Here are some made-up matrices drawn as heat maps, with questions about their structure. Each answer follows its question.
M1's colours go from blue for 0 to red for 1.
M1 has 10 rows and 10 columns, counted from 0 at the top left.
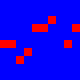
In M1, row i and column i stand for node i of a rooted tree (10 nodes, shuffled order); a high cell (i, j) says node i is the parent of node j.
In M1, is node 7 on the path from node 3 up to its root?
yes
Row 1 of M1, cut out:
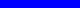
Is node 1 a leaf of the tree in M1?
yes
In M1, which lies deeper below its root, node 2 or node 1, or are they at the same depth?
node 1
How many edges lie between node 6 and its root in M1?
2
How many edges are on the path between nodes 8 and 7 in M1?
5
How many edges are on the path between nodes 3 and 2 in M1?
2
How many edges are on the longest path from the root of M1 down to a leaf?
5
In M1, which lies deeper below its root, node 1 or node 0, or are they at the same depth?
the same depth
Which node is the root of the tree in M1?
7
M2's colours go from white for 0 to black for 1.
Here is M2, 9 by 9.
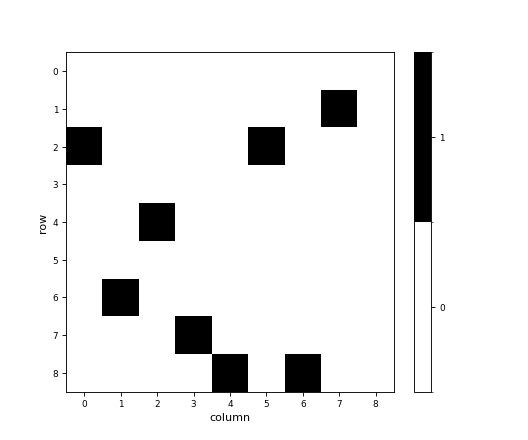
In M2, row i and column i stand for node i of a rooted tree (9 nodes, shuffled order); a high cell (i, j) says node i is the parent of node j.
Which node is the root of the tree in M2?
8
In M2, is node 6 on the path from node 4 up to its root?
no
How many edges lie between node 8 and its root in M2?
0
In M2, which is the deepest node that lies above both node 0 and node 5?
2
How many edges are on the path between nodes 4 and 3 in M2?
5
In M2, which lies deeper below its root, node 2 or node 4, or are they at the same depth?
node 2
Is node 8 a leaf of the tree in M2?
no
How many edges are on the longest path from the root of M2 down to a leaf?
4
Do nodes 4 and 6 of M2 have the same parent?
yes
